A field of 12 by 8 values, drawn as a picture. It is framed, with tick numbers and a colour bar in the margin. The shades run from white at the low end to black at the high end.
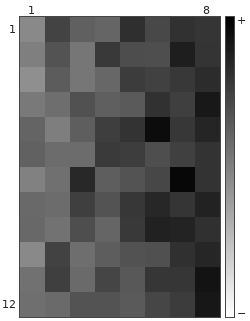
Ninth with the lowest average: top left. Average level on the scale: 70%. Slope: up to the right. Stripes: none.
